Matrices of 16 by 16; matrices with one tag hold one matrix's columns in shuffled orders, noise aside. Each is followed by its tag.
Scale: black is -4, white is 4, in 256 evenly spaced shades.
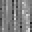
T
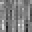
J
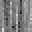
T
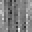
T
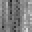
T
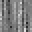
T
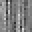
T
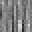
J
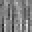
J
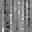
T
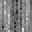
T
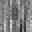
J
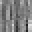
J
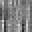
J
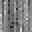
T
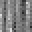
T
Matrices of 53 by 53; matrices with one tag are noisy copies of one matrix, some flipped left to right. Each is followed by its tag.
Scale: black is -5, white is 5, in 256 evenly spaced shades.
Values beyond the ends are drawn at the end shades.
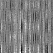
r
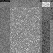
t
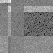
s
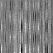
r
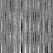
r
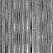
r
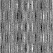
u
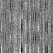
r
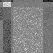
t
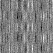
u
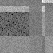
s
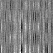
r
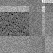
s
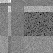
s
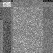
t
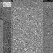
t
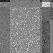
t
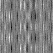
u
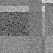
s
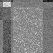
t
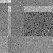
s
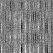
r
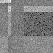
s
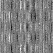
u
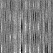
r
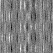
u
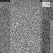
t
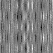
u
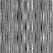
u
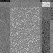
t
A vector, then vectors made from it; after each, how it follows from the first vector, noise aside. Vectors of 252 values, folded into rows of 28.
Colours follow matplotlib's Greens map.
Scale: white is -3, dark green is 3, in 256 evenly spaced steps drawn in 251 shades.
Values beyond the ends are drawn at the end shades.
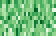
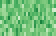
shrunk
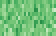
shrunk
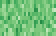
shrunk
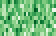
copied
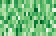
copied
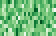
copied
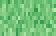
shrunk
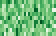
copied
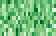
copied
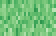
shrunk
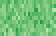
shrunk
